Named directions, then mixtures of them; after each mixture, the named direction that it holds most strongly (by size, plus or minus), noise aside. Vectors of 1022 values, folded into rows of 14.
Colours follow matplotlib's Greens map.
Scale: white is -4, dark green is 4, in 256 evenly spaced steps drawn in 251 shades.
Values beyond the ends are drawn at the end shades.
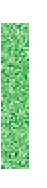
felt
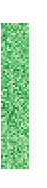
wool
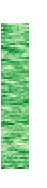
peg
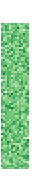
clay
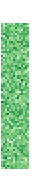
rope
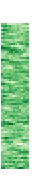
peg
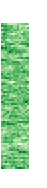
peg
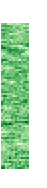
peg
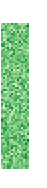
wool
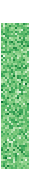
rope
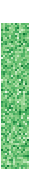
clay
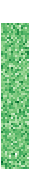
felt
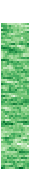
peg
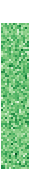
felt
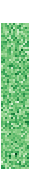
felt
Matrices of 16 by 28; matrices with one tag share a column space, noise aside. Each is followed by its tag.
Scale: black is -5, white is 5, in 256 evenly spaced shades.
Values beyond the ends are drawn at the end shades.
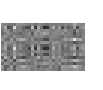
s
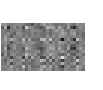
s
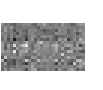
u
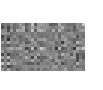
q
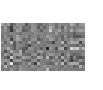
q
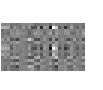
s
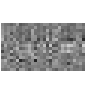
u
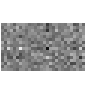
q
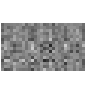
u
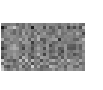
s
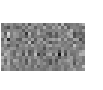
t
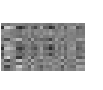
s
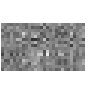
t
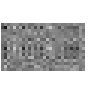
s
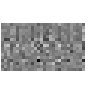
u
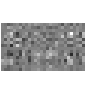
t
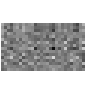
q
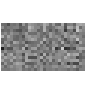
q
